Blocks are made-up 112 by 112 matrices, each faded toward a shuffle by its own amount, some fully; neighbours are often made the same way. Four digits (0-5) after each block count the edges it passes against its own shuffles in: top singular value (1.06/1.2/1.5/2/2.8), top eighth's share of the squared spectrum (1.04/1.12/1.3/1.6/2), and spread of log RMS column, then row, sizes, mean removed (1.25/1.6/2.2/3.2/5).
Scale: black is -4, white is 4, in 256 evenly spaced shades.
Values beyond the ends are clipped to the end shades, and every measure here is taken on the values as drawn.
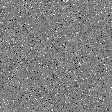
0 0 0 0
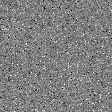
2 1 0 0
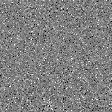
3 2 1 0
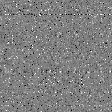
4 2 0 1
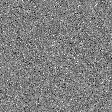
0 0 0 0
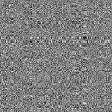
4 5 3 3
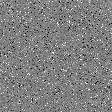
1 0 0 0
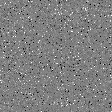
2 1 0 0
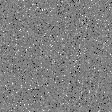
2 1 0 0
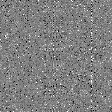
4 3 2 1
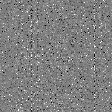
4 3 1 0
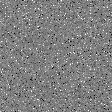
2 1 0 0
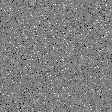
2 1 0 0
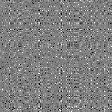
5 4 3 3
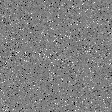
0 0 0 0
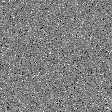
0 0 0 0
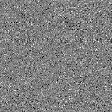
4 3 2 2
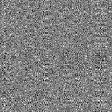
4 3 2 2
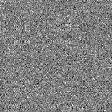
4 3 1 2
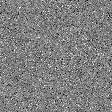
0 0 0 0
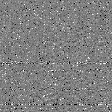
4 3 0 2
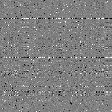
5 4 2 3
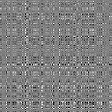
5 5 4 4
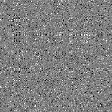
4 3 2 2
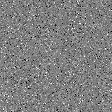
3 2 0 0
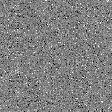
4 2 1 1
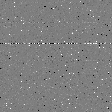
4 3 0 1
